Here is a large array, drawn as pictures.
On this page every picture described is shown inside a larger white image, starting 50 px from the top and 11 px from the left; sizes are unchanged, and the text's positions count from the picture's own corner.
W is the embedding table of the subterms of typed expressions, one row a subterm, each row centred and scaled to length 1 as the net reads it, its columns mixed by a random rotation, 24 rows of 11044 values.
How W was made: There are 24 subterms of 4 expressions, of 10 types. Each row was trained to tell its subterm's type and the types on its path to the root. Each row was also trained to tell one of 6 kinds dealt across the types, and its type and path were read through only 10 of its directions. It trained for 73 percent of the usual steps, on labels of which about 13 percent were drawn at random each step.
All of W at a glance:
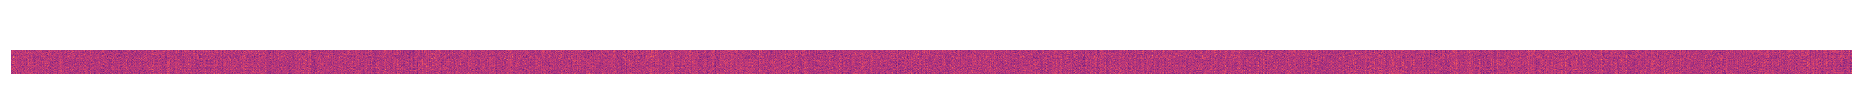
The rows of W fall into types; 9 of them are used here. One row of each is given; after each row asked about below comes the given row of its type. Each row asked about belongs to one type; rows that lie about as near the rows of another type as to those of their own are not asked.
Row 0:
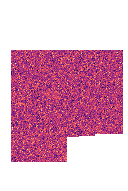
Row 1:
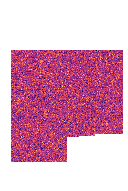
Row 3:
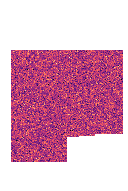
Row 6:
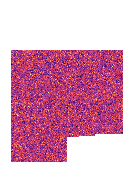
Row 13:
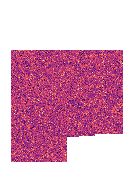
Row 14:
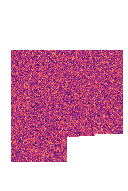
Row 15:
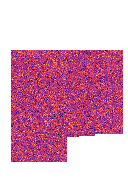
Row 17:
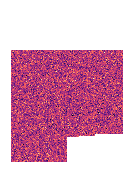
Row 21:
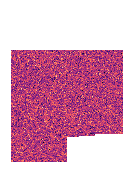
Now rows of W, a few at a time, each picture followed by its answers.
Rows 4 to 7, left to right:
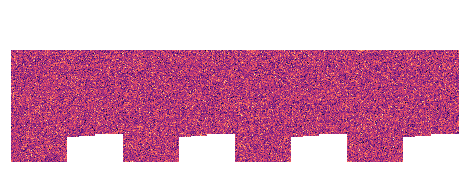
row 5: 1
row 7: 6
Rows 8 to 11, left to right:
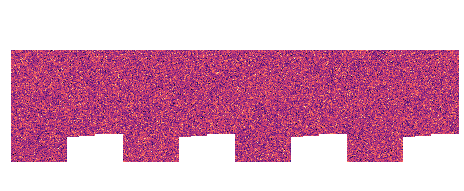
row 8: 3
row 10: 14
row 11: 13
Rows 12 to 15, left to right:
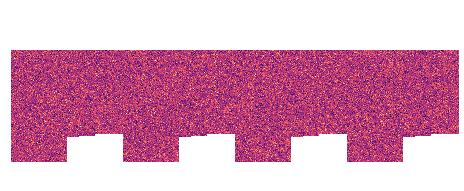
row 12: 15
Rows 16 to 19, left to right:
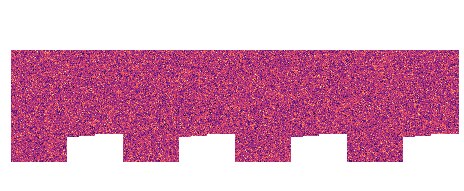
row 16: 21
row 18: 13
